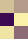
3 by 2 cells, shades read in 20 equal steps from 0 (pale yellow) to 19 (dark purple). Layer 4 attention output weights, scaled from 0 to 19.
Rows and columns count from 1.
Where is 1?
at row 3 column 1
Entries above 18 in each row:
0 1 0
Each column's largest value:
19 11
